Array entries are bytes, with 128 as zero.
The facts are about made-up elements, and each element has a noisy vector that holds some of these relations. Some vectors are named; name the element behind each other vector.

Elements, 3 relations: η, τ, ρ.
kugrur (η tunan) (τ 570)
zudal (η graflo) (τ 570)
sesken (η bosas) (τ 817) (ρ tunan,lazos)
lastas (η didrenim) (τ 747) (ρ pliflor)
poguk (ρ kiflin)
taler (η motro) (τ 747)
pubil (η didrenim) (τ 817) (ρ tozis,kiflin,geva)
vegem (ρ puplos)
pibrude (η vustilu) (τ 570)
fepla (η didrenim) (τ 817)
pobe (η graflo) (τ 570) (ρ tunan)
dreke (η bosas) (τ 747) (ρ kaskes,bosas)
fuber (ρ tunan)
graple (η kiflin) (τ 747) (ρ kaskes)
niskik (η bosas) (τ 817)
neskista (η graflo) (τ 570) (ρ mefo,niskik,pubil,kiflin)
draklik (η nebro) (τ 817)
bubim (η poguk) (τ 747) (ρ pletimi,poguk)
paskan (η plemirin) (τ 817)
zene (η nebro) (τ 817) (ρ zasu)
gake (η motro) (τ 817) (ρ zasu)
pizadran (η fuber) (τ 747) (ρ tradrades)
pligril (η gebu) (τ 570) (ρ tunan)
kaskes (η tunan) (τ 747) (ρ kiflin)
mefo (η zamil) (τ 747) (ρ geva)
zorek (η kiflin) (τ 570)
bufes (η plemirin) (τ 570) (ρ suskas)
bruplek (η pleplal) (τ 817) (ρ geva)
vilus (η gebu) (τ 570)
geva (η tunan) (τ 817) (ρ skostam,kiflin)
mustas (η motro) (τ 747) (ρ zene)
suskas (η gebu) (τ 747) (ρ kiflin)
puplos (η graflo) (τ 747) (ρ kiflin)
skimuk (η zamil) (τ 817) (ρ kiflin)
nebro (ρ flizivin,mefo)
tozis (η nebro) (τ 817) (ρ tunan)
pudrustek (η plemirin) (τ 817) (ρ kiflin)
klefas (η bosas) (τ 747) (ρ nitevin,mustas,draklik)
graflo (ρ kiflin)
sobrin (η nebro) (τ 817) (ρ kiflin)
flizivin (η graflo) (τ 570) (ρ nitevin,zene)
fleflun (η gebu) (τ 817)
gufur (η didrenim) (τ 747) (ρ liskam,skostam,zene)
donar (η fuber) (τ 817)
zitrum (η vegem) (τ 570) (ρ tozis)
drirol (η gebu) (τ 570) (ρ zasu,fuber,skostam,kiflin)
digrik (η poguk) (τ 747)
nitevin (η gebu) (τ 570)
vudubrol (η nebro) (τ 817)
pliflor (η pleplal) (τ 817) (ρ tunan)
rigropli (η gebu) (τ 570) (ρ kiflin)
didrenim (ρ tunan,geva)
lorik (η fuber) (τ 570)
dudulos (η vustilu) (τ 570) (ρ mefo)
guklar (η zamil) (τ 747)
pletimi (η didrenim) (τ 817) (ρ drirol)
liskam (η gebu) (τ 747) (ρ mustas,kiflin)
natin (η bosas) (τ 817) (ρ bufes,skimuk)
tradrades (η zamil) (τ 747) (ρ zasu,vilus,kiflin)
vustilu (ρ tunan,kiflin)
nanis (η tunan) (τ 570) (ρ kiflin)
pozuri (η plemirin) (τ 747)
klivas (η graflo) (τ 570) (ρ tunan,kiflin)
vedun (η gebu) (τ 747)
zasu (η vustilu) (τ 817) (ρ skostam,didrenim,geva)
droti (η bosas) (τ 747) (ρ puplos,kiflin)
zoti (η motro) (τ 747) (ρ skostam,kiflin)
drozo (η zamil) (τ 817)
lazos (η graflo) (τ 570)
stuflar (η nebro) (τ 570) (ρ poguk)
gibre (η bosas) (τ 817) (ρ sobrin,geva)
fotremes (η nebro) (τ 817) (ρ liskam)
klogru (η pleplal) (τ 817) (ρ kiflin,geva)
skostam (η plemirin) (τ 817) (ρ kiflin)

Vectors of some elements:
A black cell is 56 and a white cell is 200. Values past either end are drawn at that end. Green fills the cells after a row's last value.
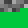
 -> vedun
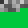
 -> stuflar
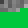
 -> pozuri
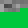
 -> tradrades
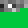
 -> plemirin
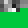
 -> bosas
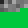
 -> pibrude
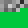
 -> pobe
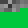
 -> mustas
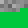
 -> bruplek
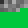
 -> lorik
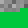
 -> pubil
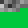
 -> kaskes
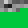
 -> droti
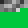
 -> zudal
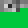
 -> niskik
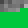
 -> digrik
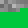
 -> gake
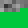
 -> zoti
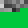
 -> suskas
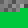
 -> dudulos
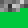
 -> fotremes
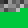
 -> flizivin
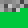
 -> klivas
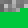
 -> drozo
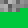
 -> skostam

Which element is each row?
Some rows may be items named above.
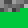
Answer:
vedun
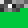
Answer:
gebu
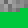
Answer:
zasu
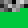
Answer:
nebro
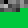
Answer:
nitevin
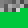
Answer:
neskista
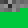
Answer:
mustas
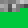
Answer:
tozis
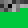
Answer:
klefas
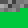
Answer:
mefo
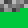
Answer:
fleflun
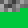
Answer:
graple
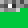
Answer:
graflo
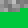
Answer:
pletimi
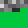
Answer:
vilus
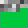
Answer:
sesken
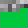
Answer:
tozis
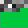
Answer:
gebu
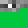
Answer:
vegem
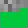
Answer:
zasu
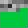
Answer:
gibre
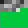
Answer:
zudal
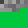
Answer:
bufes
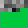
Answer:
rigropli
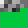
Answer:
pligril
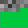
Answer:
mefo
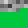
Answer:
natin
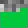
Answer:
puplos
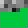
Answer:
drirol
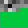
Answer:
dreke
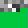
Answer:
tunan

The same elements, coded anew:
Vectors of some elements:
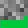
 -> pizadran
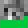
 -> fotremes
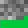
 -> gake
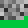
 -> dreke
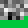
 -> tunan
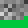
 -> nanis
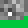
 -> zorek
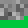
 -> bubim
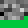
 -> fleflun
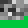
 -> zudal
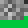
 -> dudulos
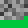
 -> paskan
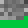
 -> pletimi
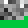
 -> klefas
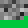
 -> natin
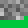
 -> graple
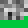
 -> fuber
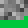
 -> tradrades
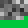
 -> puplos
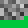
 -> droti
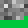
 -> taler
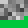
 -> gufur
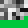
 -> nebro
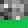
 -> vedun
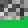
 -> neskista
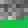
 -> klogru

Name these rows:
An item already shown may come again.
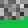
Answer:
droti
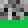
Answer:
draklik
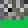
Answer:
vilus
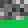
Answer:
puplos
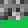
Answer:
suskas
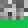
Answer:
vustilu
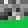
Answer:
liskam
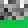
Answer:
klefas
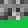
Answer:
suskas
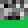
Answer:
kiflin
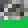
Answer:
klivas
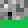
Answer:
lastas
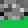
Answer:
fleflun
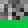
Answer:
zene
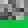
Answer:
mustas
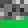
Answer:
puplos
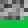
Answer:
poguk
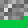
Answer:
zitrum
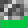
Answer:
pobe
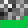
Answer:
nitevin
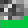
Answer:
lazos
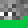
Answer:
stuflar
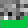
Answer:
sesken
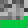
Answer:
vegem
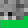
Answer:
pliflor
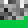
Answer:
klefas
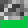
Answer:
klivas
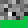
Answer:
vudubrol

